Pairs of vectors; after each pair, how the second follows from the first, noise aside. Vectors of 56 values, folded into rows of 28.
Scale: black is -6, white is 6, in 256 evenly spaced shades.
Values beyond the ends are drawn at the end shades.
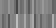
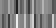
scaled up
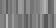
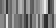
scaled up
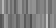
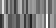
scaled up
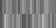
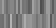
shuffled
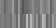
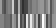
scaled up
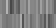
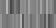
copied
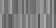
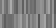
copied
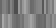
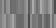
shuffled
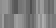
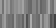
shuffled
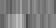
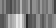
scaled up
